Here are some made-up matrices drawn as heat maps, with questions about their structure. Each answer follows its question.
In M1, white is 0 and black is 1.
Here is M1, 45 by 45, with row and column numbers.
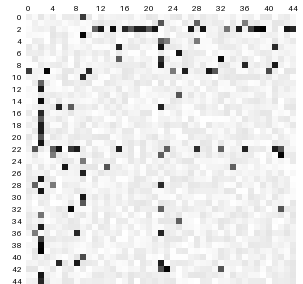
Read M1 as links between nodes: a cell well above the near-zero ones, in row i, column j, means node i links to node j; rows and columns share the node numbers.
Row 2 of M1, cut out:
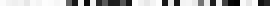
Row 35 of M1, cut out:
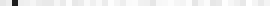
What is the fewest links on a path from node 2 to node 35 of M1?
1
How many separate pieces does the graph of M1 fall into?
4
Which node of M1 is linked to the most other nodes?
node 2
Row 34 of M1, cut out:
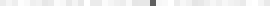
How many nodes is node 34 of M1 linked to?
1
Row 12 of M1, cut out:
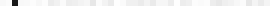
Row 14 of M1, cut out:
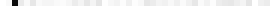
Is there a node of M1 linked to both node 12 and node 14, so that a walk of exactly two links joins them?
yes
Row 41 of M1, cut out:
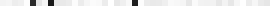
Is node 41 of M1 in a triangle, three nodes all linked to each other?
yes
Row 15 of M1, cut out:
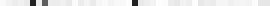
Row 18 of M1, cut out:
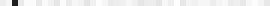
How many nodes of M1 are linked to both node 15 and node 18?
0
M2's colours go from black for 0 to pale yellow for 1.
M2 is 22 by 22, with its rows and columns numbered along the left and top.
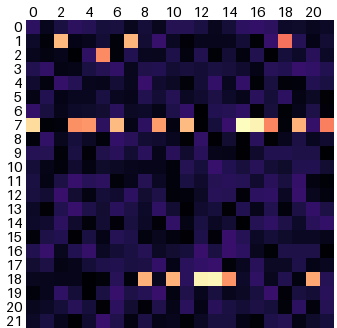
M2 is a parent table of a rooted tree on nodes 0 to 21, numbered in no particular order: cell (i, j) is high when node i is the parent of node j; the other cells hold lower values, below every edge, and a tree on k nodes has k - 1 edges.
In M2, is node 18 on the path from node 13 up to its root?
yes
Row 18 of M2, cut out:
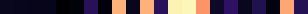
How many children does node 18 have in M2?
6
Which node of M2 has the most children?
7
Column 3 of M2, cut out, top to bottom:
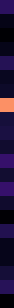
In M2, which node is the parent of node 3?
7
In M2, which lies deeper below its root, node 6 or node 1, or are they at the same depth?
node 6
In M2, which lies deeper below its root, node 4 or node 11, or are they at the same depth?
the same depth
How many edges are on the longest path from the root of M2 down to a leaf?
2
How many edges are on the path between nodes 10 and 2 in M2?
3
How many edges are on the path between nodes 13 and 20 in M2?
2
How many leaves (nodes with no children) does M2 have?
18
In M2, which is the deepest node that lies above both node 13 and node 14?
18
